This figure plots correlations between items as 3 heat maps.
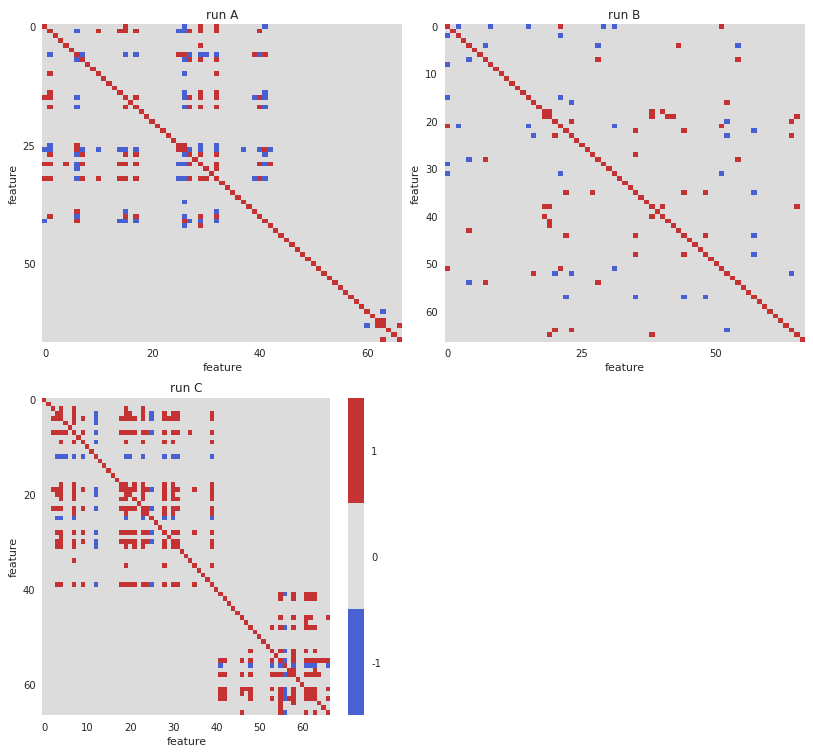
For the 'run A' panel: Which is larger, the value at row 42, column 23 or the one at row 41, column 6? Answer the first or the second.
the second
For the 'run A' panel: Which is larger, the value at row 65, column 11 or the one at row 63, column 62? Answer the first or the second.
the second
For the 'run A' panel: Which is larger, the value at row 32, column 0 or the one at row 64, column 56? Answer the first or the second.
the first
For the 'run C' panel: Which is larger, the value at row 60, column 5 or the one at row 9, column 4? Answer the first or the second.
the second
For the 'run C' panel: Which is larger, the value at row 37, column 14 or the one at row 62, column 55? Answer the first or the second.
the second
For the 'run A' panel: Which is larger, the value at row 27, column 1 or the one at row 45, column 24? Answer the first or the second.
the first
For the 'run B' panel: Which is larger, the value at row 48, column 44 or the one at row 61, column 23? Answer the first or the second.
the first
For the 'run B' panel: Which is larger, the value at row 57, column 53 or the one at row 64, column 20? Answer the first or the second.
the second
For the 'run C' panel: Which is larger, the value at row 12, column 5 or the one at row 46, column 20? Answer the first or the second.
the second
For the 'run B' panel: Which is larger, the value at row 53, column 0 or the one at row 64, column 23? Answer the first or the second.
the second
